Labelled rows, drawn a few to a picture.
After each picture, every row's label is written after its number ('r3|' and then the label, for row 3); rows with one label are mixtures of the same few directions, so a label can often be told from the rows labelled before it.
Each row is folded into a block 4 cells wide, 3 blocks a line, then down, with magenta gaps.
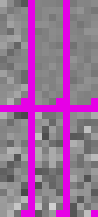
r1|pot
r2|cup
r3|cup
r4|pot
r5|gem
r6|cup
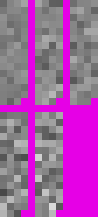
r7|pot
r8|pot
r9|cup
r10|cup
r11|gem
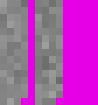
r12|pot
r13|pot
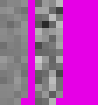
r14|cup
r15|cup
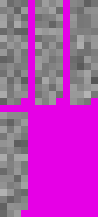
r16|gem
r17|gem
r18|pot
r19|cup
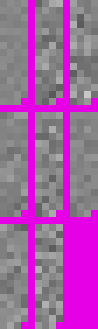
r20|gem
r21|pot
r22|gem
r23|pot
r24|cup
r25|cup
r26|pot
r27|gem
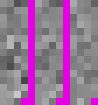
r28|pot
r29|pot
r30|pot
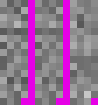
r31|gem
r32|gem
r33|gem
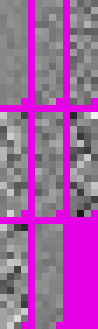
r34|pot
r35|cup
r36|gem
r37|pot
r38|cup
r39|pot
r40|pot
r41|pot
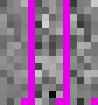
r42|pot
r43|gem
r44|pot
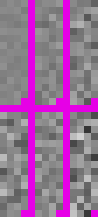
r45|gem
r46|cup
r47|cup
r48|cup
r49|gem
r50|cup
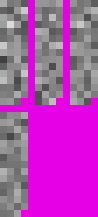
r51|cup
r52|cup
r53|cup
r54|cup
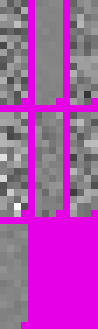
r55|gem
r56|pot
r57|gem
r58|gem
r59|pot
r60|cup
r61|cup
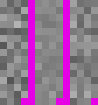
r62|gem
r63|gem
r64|gem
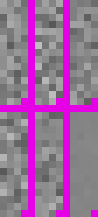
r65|pot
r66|gem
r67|cup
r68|cup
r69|pot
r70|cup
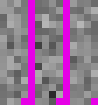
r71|pot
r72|gem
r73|cup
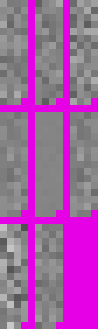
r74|gem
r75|pot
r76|gem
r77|pot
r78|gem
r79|pot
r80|pot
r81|gem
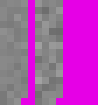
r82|cup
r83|cup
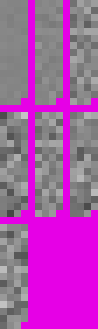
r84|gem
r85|gem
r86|gem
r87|pot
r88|gem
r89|pot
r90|cup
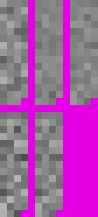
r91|cup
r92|gem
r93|cup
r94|cup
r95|cup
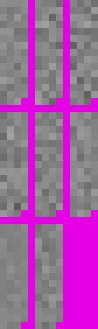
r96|cup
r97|cup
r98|gem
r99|gem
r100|gem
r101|pot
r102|pot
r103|pot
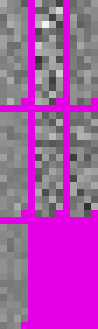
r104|pot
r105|cup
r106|pot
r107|gem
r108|gem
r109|gem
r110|gem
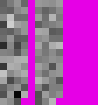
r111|gem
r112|cup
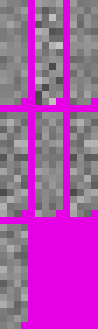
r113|cup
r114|cup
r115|gem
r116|cup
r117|gem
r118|cup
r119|cup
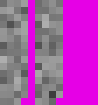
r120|cup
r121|gem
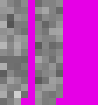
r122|gem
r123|cup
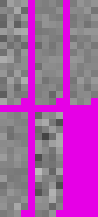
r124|gem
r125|gem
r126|gem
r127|gem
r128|cup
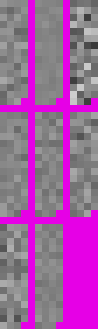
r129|cup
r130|cup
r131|cup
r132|cup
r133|gem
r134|cup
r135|gem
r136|gem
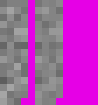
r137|cup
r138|cup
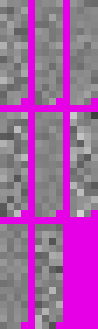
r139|cup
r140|cup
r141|pot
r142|cup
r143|cup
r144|pot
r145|gem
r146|cup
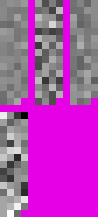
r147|cup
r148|gem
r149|pot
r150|pot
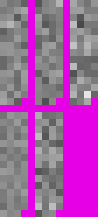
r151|cup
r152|pot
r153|gem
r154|gem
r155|gem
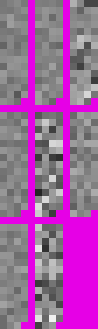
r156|gem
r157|cup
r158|pot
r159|gem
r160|cup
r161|gem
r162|cup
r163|gem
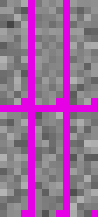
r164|cup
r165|gem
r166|cup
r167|cup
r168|pot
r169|cup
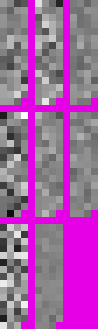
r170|pot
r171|pot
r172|pot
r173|pot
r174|pot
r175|cup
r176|gem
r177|gem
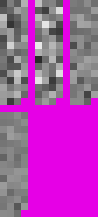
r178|pot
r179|cup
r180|gem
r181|gem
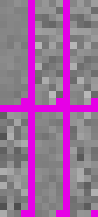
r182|pot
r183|gem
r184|gem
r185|gem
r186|cup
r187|pot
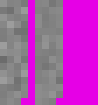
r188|cup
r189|pot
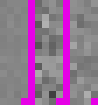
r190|gem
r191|gem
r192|gem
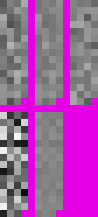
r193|pot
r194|pot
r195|cup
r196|gem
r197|gem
